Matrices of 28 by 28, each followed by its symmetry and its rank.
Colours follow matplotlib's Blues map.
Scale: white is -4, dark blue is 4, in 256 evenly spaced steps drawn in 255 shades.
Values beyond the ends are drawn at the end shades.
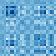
symmetric, rank two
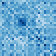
symmetric, rank five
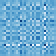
symmetric, rank two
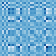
symmetric, rank two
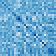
symmetric, rank five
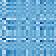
neither, rank two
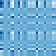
neither, rank one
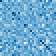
symmetric, rank five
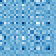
symmetric, rank three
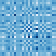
symmetric, rank two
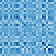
symmetric, rank three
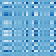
neither, rank one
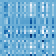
neither, rank two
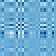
neither, rank one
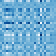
neither, rank two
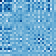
symmetric, rank three
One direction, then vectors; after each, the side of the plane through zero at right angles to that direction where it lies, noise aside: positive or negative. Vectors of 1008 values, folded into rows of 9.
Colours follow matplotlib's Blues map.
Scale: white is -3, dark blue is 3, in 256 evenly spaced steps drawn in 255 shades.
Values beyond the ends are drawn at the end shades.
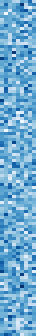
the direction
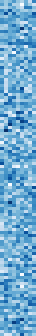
negative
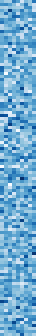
negative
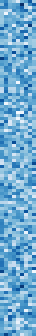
positive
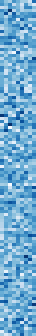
negative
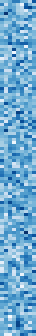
negative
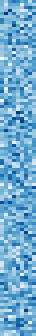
negative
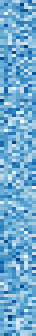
positive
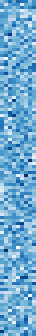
negative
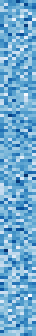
negative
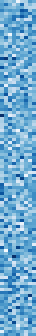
positive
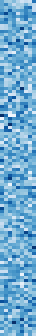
negative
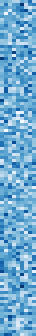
positive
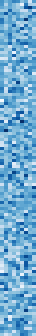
negative
